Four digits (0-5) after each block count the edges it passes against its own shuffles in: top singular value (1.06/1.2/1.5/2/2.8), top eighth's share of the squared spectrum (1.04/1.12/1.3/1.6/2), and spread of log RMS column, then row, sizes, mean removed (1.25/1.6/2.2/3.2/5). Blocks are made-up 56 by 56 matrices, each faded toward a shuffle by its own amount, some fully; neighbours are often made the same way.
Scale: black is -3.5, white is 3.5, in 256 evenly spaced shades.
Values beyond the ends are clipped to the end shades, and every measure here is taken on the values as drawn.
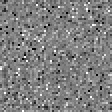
1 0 0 0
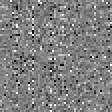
3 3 2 1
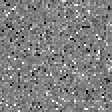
0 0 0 0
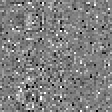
3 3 2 1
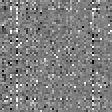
4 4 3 1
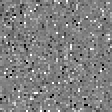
0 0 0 0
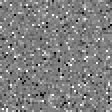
1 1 0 0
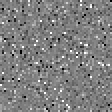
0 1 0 0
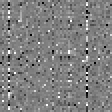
4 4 2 1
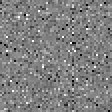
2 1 0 0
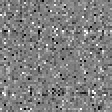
3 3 2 1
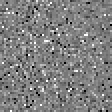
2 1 0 0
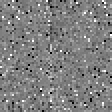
2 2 1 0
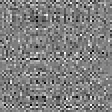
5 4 3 3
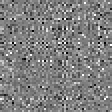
4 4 2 2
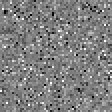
1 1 0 0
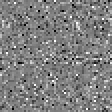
3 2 1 1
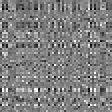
5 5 3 3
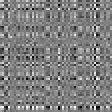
5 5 4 4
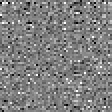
4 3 2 2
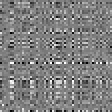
5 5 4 4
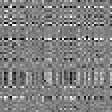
5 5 3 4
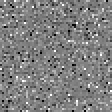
1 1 0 0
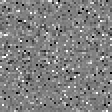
2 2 0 0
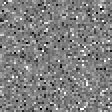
1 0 0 0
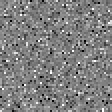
0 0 0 0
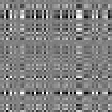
5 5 4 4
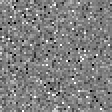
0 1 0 0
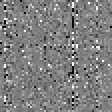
3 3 3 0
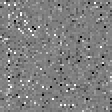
2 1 0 0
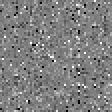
2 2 1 0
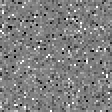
0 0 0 0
